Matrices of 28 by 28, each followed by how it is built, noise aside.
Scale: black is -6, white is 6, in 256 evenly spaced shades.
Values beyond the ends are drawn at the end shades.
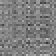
low rank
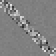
banded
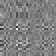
low rank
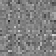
low rank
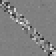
banded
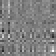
low rank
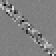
banded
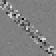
banded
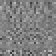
low rank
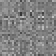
low rank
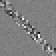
banded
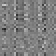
low rank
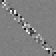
banded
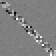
banded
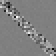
banded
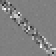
banded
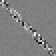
banded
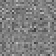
low rank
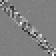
banded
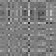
low rank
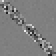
banded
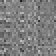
low rank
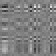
low rank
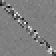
banded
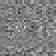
low rank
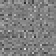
low rank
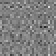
low rank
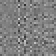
low rank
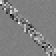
banded
